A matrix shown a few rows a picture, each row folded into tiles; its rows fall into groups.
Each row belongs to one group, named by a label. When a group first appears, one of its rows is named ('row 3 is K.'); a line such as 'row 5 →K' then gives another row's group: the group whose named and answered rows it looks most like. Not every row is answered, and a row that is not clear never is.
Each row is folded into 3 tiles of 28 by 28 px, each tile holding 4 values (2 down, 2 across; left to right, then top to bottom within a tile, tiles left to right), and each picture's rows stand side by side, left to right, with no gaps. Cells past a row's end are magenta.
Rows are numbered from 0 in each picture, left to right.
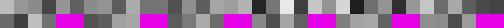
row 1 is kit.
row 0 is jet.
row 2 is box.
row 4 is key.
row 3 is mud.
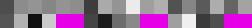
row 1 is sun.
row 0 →sun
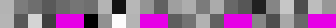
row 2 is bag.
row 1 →kit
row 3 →mud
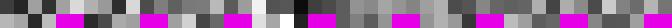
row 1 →kit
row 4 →sun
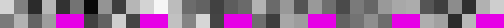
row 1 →box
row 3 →jet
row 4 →box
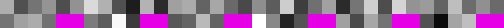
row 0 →key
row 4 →mud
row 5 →jet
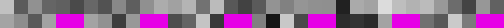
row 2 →bag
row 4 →sun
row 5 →jet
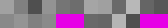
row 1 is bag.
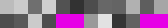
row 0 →bag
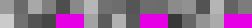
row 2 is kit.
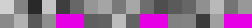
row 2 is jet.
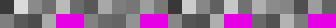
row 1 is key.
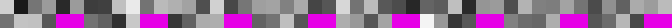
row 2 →kit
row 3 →bag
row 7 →box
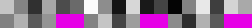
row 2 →mud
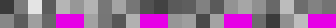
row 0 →mud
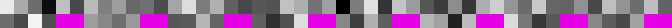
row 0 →jet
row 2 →bag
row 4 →mud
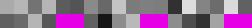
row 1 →jet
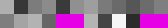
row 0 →key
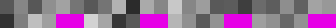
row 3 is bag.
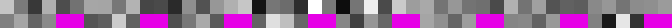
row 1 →bag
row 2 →box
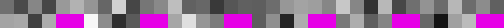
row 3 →sun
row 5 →jet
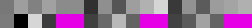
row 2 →box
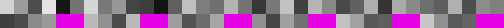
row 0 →kit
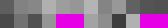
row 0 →sun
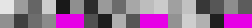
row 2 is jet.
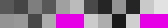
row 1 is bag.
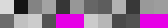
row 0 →key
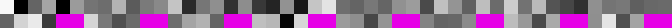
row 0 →key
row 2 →key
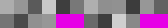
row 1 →jet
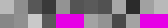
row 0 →jet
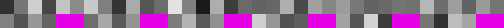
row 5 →jet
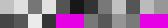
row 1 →mud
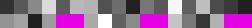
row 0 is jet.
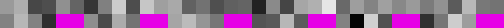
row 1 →mud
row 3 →box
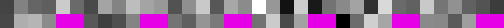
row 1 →sun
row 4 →kit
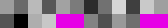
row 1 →mud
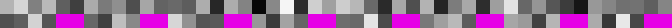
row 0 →bag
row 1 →jet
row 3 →mud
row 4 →jet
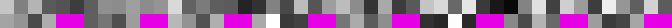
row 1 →sun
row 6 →mud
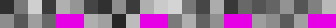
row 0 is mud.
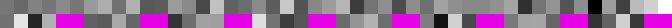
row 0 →sun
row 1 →bag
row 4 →key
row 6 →key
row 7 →box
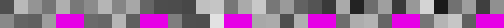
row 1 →bag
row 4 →key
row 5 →key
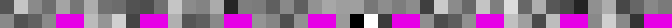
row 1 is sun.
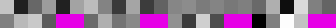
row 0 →key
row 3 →kit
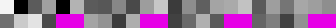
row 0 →key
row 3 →sun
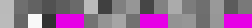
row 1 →key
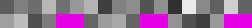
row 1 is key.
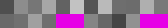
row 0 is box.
